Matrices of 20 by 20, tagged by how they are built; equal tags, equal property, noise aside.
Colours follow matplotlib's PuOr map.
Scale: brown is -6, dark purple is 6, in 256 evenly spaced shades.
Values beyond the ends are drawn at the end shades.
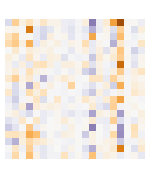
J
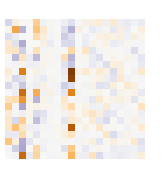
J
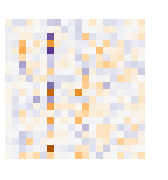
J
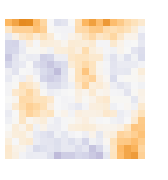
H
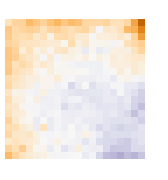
H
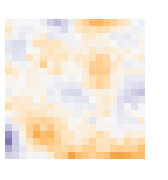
H
